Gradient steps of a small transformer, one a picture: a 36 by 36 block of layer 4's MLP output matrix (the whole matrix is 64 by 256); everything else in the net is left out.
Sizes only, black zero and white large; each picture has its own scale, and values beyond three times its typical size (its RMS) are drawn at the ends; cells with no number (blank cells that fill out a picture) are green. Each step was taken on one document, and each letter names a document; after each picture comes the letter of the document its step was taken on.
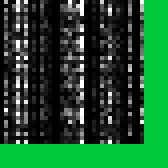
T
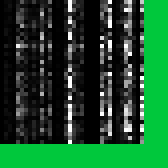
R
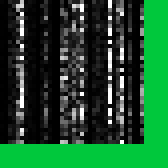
T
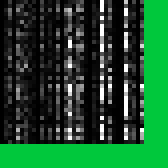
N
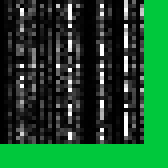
N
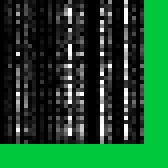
N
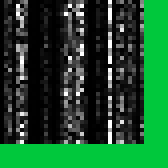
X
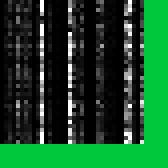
R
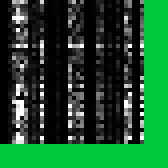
R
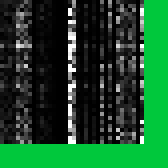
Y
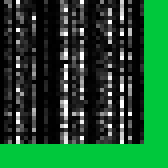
T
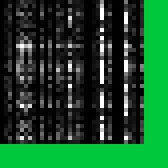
N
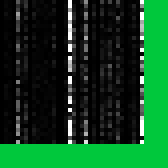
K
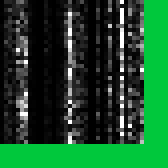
X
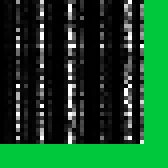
R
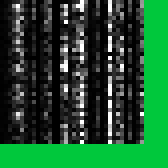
T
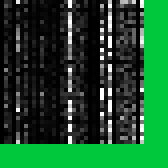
X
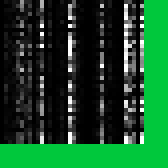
R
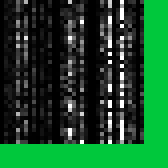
X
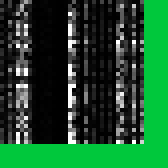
Y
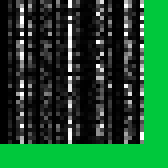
N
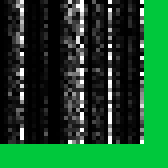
T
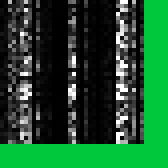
Y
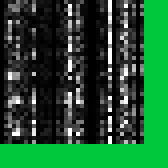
X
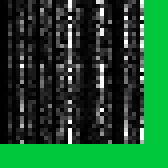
N
